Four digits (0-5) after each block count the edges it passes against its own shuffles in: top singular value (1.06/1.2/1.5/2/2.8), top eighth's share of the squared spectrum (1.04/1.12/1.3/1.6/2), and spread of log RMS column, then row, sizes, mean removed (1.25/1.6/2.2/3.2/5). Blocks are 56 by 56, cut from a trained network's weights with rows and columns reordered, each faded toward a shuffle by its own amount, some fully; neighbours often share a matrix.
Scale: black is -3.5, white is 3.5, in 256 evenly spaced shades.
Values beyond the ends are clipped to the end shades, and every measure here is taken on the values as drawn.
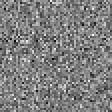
3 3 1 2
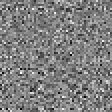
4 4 1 2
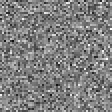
3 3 0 1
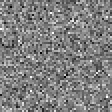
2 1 0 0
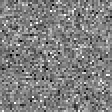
1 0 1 0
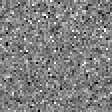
0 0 0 0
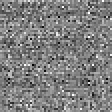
2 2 2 1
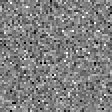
0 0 0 0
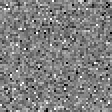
0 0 0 0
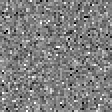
0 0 0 0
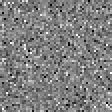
0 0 0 0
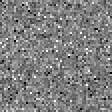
0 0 0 0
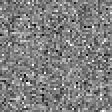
1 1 0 0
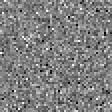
0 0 0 0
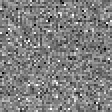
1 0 0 0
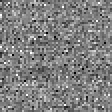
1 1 1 0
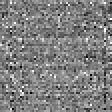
2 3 2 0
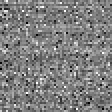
2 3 2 0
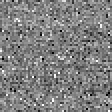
1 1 0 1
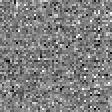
2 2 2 0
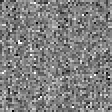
1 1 0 0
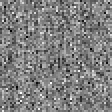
2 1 0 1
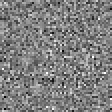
2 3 1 2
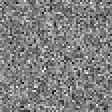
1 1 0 0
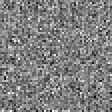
2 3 1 2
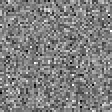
3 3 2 1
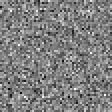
3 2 1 1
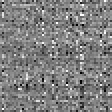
2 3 3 1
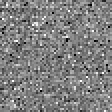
1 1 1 0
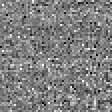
1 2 2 0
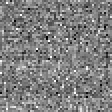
2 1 1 0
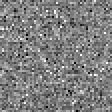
1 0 0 0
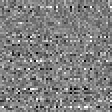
3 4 2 3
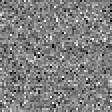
0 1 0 0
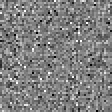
1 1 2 0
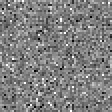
1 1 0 0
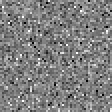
0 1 0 0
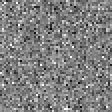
1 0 0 1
